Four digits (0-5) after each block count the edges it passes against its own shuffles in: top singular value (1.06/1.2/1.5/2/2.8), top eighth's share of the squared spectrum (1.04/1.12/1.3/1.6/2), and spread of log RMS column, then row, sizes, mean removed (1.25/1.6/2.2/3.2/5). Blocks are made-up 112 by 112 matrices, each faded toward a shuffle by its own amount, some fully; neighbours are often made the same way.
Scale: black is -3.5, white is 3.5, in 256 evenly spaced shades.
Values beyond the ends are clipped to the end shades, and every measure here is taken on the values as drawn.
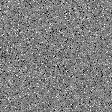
0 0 0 0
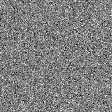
3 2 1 1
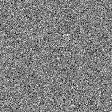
3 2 0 1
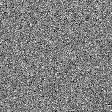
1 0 0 0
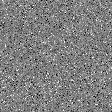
2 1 0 0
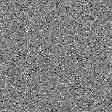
3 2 1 0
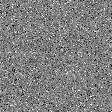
1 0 0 0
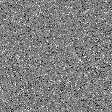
2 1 0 0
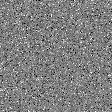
0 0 0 0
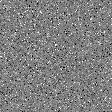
0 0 0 0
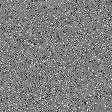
0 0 0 0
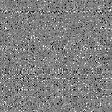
4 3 1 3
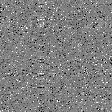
3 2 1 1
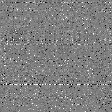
4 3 1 2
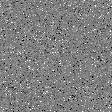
2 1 0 0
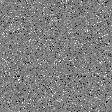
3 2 0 1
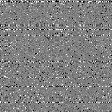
4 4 1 3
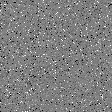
0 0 0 0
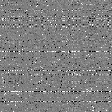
5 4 2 3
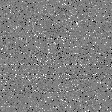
3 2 0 1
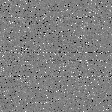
3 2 0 1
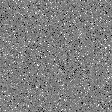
1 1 0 0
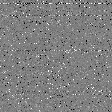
4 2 0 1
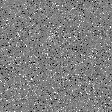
2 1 0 0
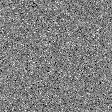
0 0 0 0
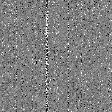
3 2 3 0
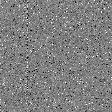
2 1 1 0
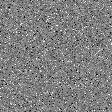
1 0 0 0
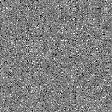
4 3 2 1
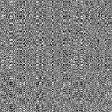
5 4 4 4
